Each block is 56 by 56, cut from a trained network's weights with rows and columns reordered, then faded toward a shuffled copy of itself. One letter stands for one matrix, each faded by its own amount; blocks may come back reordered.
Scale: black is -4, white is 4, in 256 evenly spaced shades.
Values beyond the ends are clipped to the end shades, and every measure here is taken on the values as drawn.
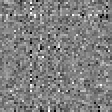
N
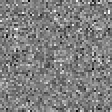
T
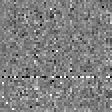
N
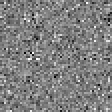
T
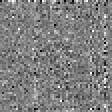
N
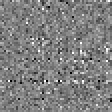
T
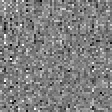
T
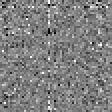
T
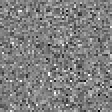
T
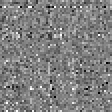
T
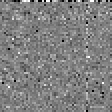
N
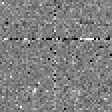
N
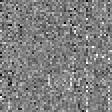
T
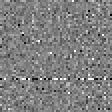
N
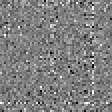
T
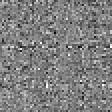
N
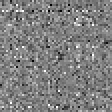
T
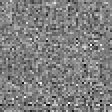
N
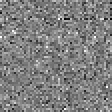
N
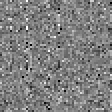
T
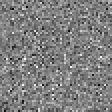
T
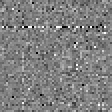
N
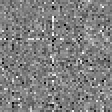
T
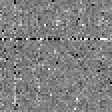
N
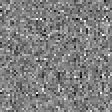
T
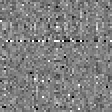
N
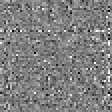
T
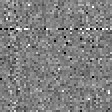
N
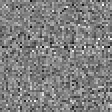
N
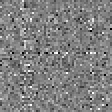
T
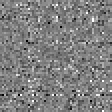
T
